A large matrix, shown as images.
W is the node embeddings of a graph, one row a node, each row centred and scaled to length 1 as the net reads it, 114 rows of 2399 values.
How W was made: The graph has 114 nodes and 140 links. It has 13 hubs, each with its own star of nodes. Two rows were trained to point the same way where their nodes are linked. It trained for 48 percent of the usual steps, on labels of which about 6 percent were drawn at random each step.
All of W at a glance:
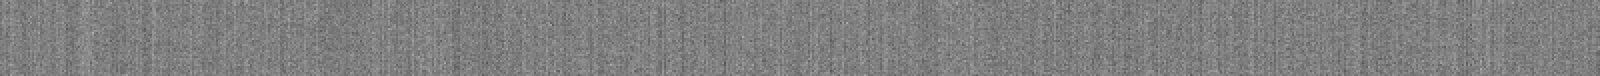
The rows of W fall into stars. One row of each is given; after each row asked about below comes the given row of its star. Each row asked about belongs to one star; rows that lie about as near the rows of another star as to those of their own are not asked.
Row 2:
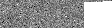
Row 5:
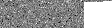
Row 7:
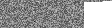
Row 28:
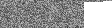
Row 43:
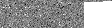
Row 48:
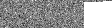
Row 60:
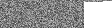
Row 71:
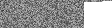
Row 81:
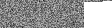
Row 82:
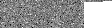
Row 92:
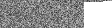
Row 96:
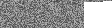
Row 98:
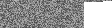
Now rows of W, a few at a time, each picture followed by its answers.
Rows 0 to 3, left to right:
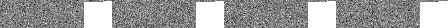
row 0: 96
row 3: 2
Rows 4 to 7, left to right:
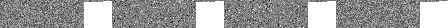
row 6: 2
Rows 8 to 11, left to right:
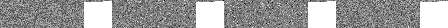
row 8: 7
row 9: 5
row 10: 5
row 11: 71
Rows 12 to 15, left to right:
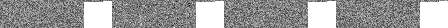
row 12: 48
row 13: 43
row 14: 92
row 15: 71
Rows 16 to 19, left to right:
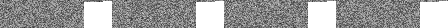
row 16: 98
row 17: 43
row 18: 71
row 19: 71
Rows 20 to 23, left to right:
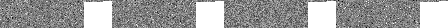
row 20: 82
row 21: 82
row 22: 2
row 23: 96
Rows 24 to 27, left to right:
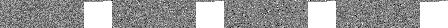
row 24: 43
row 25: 7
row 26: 71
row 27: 28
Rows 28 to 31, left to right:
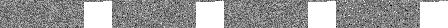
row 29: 48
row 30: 71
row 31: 5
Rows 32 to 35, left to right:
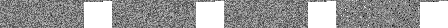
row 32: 60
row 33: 7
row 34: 7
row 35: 81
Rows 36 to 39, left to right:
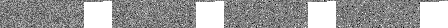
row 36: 28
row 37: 48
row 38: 96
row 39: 28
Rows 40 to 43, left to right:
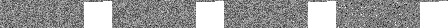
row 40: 2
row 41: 81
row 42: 98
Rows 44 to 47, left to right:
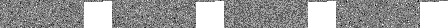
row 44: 48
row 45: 48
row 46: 92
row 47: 82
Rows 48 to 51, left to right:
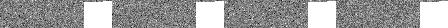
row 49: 7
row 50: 71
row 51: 71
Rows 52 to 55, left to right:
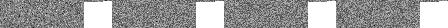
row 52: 48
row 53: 60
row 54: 43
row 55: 98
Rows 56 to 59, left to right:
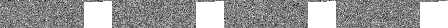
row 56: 2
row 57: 82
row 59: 7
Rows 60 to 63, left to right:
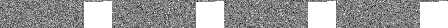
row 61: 43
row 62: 60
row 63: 5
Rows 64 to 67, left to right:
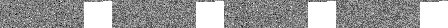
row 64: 43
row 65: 98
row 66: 92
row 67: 98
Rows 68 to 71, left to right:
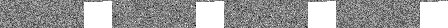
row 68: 43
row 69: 81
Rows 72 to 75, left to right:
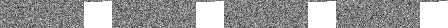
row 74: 82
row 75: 7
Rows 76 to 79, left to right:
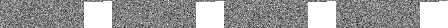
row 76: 96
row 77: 43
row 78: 98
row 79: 60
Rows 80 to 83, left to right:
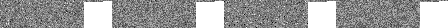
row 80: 92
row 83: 98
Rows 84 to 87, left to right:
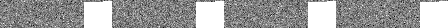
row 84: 82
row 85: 5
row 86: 7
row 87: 71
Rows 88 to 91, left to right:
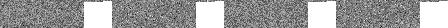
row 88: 48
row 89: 48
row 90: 2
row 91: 92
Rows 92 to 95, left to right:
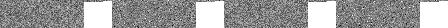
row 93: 43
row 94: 81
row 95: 96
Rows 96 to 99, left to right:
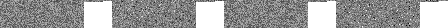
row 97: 48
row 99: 81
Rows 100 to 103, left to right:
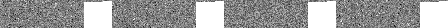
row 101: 92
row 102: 7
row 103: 92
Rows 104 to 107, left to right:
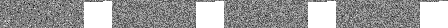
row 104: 92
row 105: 60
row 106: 96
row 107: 60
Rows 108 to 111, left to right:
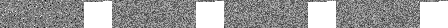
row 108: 2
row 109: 7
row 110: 60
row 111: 48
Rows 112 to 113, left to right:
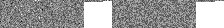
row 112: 92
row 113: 5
